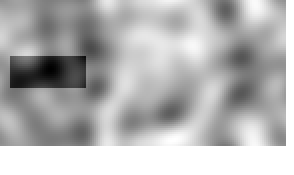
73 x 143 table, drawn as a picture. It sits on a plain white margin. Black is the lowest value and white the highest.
Roughest part: middle left. Ninth with the lowest average: middle left. Odd patch: lower, in the middle left.
